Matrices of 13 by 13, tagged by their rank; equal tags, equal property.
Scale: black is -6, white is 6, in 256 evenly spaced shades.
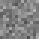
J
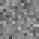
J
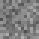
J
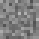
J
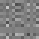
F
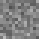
J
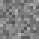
J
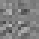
F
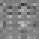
F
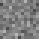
J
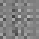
F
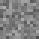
J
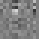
F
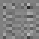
F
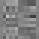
F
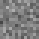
J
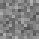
J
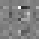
F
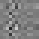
F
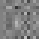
F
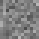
J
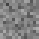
J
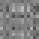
F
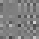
F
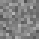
J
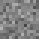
J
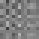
F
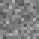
J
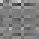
F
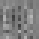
F
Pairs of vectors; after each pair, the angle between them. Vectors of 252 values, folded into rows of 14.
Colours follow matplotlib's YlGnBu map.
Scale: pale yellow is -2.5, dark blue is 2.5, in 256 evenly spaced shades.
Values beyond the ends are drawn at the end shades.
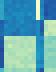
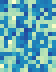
orthogonal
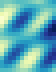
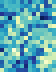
partly opposed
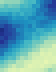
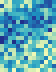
partly aligned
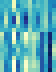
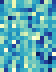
partly aligned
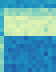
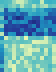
nearly opposite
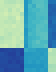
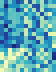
partly opposed
